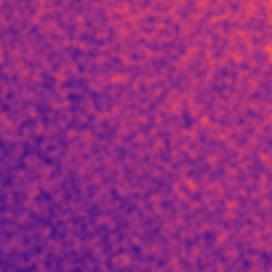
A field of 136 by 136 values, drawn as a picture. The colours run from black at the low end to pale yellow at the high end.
Ninth with the lowest average: bottom left. Stripes: none. Grain: blotchy. Slope: up to the top right.
